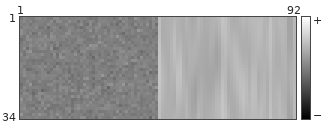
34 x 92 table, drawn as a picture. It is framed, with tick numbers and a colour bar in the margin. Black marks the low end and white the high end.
It is made of 1 by 2 panels. Panel 1,1: middling, fine-grained, faint in contrast. Panel 1,2: high, streaked downward, faint in contrast.
